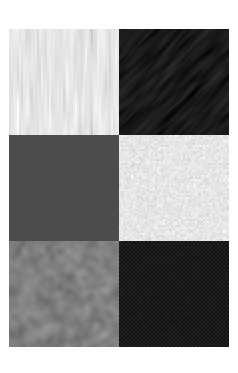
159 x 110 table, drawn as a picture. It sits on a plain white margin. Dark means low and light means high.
The table splits into 3 rows of 2 panels. Panel 1,1: very high, streaked downward, faint in contrast. Panel 1,2: very low, slanting up to the right, faint in contrast. Panel 2,1: low, flat. Panel 2,2: very high, fine-grained, faint in contrast. Panel 3,1: middling, blotchy, faint in contrast. Panel 3,2: very low, checkered, faint in contrast.
